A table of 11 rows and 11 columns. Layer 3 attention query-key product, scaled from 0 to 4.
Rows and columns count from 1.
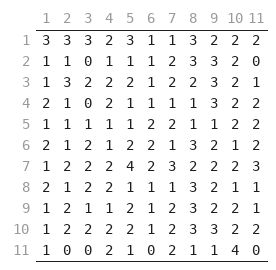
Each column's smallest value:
1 0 0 1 1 0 1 1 1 1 0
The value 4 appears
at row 7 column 5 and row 11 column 10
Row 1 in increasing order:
1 1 2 2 2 2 3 3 3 3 3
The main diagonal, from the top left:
3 1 2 2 1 2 3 3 2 2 0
